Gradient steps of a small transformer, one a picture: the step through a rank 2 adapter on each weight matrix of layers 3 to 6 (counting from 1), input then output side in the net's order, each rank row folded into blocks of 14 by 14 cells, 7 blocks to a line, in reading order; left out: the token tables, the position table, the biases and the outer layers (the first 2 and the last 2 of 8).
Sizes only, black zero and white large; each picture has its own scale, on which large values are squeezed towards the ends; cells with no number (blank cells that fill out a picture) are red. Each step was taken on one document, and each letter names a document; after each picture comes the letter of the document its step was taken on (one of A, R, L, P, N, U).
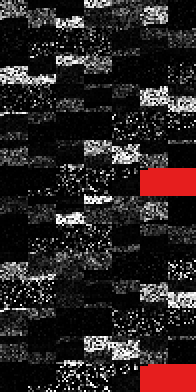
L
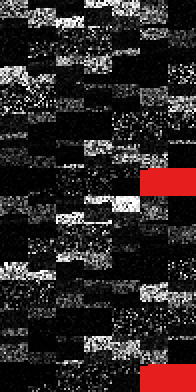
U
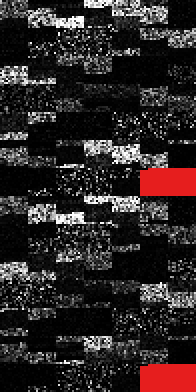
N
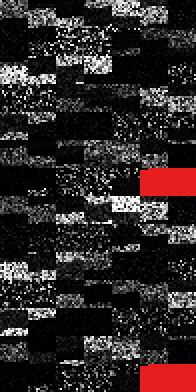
N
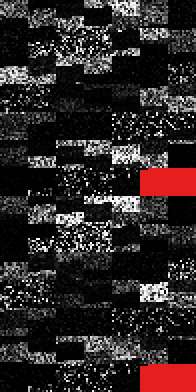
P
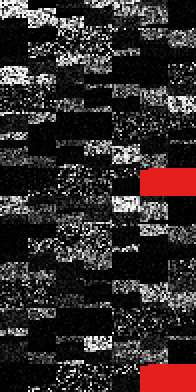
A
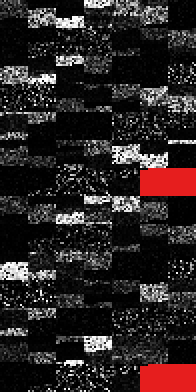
L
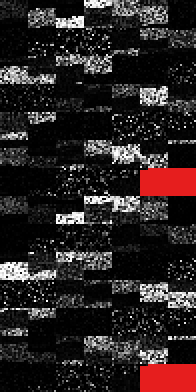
L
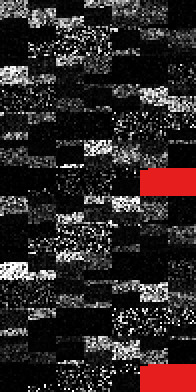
U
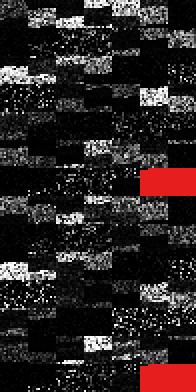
A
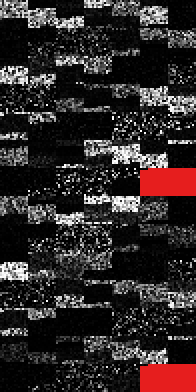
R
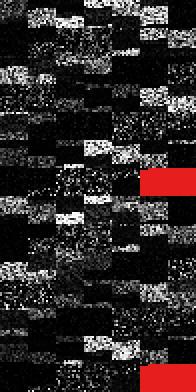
A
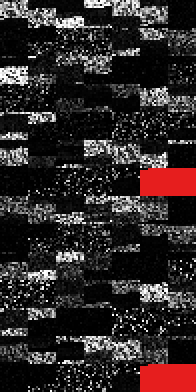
R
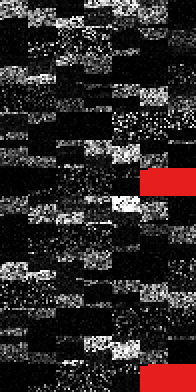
U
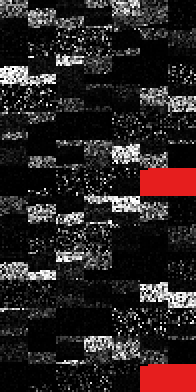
N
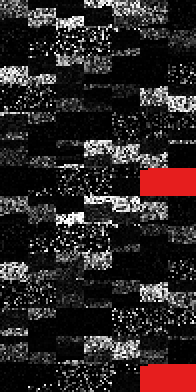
N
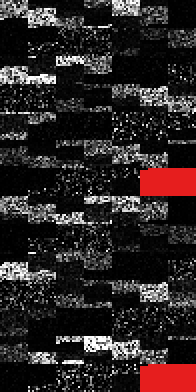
A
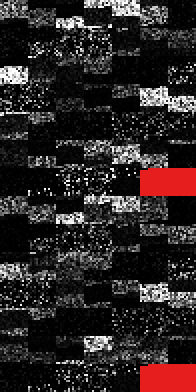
P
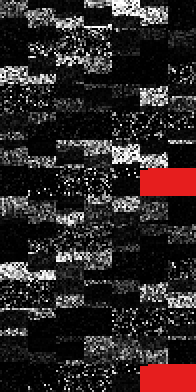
P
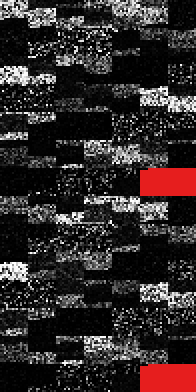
U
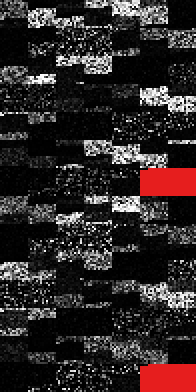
A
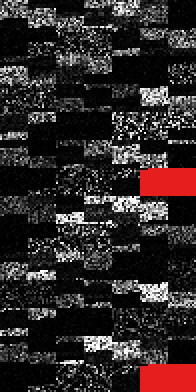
A
